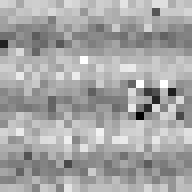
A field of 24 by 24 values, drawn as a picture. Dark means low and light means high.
Odd patch: rougher, in the middle right. Roughest part: middle right. Stripes: horizontal, repeating 3 times.
